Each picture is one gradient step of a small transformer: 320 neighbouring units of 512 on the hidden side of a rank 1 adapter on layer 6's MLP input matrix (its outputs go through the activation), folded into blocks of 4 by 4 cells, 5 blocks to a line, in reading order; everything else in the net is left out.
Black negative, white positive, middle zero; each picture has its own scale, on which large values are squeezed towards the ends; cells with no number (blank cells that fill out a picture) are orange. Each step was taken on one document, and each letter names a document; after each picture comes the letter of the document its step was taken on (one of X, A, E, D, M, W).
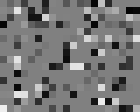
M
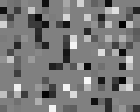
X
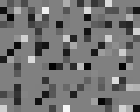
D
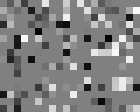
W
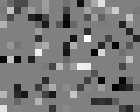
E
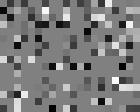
D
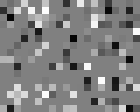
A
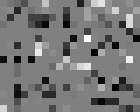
E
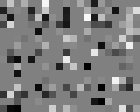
W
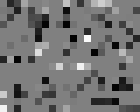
E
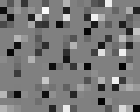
D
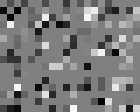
W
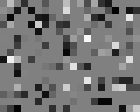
X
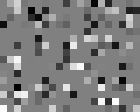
M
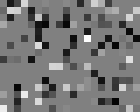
E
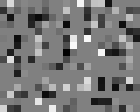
X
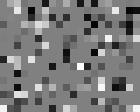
M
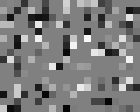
X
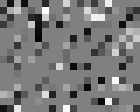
D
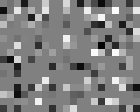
D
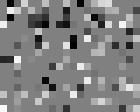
E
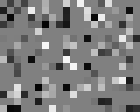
W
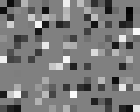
W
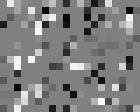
M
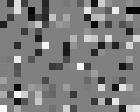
M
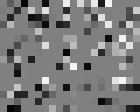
W
